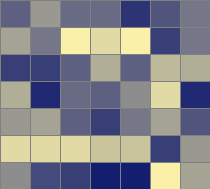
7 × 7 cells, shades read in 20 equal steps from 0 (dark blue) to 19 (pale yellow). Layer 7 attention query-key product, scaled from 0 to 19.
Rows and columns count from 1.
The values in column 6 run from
3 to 19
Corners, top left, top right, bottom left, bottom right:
6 8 10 12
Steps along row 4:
down up down up up down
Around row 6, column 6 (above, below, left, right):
12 19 15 11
